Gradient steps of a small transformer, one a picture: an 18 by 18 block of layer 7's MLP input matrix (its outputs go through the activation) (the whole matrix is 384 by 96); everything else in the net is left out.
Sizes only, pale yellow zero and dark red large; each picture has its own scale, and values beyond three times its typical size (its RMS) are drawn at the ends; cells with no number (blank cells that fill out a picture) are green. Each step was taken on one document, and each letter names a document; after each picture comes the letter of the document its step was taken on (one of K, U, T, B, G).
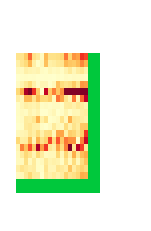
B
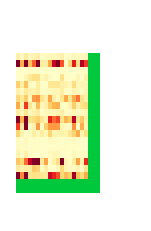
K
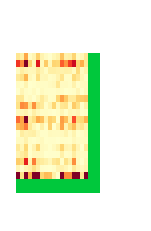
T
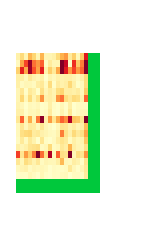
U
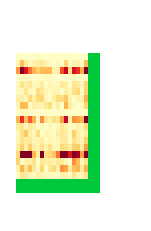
U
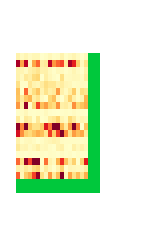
K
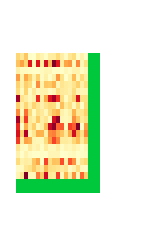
K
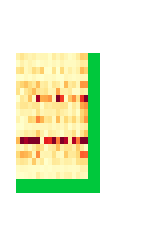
B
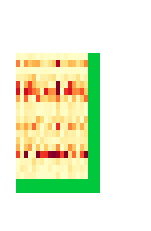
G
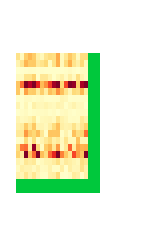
G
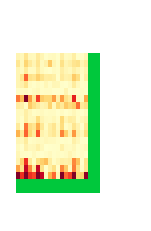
T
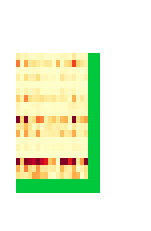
K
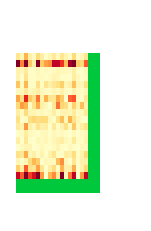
T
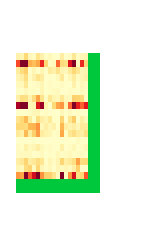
T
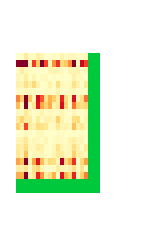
T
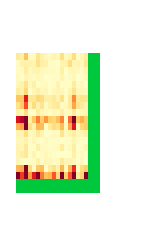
T
